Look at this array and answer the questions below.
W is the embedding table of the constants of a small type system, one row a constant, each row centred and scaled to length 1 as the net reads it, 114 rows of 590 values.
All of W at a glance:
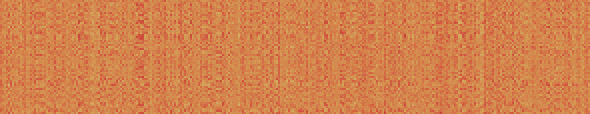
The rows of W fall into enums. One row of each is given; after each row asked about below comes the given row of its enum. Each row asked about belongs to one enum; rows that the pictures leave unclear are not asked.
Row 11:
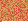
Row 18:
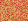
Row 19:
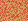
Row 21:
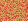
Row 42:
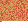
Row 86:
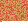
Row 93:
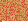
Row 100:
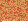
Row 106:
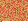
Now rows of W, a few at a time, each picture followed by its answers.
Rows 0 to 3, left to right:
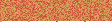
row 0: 18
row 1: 19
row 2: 42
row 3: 93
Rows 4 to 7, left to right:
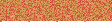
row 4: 93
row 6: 86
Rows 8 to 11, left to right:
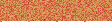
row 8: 86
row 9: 18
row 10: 93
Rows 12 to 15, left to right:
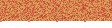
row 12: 19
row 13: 19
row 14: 21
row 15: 100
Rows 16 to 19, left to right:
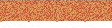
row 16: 19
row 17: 42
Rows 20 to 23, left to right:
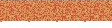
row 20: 86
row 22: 93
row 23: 93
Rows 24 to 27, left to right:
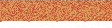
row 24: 11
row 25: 19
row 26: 18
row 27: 18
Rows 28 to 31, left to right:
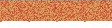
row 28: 11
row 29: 21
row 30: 19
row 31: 42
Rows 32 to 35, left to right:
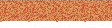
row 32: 19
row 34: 21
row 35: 86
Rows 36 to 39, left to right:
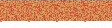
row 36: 86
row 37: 86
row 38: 100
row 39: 86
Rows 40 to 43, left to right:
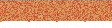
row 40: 19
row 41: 93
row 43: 86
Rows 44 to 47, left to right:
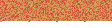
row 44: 19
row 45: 106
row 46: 42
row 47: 42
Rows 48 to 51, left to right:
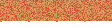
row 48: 86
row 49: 100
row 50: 11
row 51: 18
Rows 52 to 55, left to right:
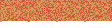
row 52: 18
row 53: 11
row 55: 19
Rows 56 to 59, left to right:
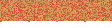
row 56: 11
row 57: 93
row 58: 18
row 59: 100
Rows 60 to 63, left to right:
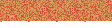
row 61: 11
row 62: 11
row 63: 86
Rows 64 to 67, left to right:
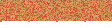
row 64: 93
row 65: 19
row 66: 100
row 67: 86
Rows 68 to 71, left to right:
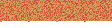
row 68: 86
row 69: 42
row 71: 42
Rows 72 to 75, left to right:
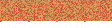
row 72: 11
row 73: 93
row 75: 42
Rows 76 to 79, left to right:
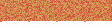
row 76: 21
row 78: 19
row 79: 19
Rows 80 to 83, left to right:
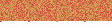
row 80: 42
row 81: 11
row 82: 18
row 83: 42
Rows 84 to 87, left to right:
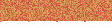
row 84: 18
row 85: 18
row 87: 11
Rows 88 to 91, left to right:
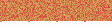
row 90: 86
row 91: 11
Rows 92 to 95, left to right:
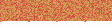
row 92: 18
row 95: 106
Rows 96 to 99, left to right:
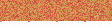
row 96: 19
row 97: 42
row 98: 18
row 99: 93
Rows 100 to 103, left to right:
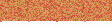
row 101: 18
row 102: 21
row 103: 19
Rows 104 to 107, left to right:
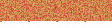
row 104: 86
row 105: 21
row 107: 86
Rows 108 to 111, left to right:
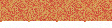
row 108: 11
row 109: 18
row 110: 11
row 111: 11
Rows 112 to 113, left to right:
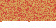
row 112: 100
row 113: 21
